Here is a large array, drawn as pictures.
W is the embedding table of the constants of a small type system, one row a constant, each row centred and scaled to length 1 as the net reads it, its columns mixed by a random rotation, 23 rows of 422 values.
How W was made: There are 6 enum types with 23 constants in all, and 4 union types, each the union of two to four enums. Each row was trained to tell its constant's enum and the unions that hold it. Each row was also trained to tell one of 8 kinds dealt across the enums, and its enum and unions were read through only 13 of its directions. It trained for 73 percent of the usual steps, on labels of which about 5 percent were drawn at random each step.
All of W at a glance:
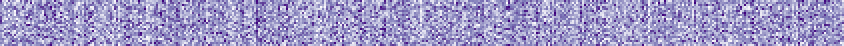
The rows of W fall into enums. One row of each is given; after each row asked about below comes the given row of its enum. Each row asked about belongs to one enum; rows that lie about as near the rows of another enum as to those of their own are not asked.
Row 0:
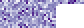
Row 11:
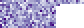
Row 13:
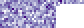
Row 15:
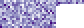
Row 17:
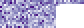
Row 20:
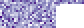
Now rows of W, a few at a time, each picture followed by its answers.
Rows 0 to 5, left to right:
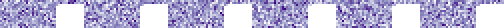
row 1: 0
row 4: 17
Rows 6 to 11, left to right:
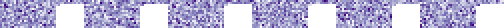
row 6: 15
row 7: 15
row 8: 20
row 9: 0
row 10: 0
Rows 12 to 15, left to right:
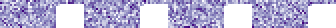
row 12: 20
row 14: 17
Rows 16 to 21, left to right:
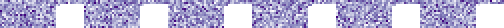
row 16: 11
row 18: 15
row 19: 13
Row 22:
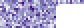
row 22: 17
